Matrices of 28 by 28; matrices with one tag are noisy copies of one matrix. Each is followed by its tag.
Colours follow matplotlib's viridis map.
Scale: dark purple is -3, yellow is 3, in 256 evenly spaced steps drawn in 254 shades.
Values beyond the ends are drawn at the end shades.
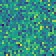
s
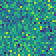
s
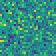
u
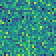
s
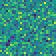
u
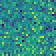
s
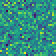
u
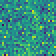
s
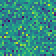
s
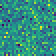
s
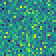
s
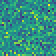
s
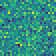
s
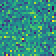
s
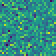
u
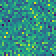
s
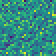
u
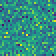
s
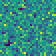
u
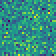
s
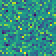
u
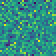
u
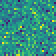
s
